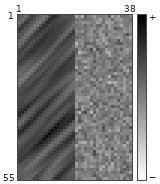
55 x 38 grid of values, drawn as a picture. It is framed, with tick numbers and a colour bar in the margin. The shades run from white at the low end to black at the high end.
It is made of 1 by 2 panels. Panel 1,1: high, slanting up to the right. Panel 1,2: middling, fine-grained.
